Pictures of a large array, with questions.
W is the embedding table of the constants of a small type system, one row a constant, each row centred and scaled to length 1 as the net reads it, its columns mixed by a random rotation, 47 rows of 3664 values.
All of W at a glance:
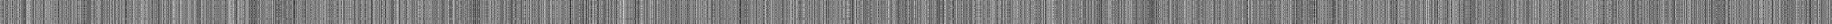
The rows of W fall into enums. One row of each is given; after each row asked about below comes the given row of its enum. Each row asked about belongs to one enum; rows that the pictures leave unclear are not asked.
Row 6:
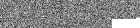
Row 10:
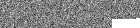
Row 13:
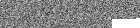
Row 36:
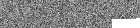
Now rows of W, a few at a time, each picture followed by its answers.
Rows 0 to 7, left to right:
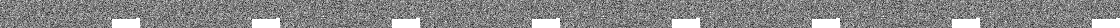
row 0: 13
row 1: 13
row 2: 6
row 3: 10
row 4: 6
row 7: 10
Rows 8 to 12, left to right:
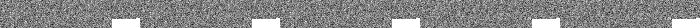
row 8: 10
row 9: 10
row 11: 13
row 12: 13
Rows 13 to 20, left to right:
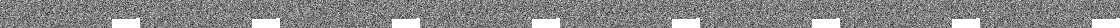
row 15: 36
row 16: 13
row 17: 13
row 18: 10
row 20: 10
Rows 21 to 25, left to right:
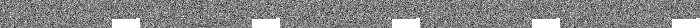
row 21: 10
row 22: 6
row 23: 13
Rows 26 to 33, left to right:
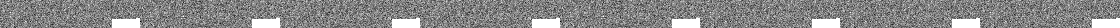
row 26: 10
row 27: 6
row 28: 13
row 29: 13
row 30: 6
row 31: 10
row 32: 10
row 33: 10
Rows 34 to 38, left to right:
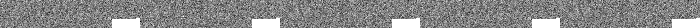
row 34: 13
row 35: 6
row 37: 13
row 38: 36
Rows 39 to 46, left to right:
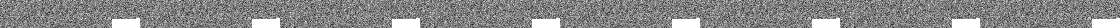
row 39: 13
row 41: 10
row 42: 10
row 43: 13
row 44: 13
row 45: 10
